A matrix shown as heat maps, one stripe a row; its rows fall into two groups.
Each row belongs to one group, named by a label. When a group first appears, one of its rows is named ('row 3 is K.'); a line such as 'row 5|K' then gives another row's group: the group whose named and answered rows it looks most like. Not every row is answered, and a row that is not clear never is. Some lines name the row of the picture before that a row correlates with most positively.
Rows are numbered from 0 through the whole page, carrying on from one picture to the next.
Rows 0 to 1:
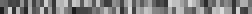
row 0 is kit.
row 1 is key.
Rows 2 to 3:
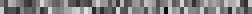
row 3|kit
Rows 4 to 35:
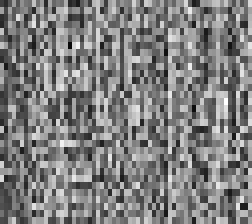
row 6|key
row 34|kit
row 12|key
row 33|key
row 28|kit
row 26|key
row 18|key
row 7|key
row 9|kit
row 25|key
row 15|kit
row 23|key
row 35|key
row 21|key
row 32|kit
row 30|key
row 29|kit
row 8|kit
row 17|key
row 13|kit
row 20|key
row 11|kit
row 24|kit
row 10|kit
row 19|key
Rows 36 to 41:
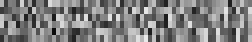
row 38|kit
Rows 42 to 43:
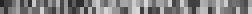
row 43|key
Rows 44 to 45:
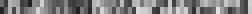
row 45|key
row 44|key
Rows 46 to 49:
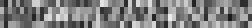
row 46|key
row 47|kit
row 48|kit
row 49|key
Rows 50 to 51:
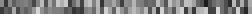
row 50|kit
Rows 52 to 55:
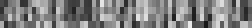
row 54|key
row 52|key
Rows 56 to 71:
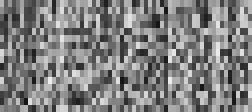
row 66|kit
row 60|key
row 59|kit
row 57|kit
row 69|key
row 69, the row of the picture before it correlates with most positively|52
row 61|kit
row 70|key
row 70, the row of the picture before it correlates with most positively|52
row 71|kit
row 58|kit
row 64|kit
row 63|kit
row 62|key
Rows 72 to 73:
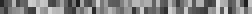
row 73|kit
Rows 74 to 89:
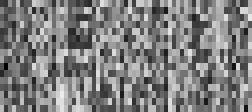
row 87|kit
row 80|key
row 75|kit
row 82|kit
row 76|key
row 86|kit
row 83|key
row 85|kit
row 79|key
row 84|key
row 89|kit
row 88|kit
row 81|kit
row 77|kit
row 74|key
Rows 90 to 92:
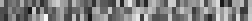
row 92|key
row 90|kit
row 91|key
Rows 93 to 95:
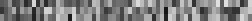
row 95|kit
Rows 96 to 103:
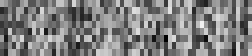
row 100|key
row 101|kit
